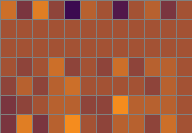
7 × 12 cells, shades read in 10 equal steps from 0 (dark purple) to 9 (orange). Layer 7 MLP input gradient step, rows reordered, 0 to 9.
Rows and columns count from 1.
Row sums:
53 60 60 62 62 64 66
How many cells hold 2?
0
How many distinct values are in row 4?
4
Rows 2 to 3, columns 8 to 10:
5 5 5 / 5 5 5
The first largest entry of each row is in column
3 1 1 4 5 8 5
